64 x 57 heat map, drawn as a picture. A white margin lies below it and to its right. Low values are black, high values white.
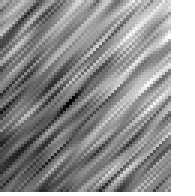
Ninth with the lowest average: bottom left. Ninth with the highest average: top right. Odd rows or columns: none. Grain: diagonal, up to the right. Slope: up to the top right. Mirror symmetry: none.
